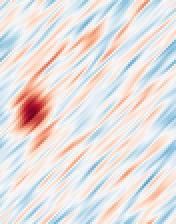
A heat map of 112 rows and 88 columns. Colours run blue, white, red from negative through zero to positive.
Streaks slant up to the right. A single bump stands in the middle left. The ninth with the highest average is the middle left. No single row or column stands out from its neighbours. There are no lone odd cells.
